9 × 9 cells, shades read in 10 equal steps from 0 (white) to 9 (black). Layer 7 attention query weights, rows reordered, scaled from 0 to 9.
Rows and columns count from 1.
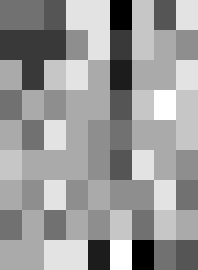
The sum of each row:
36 42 31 28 29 29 29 32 36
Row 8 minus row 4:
0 0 1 0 1 -4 3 2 1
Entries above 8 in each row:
1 0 0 0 0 0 0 0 1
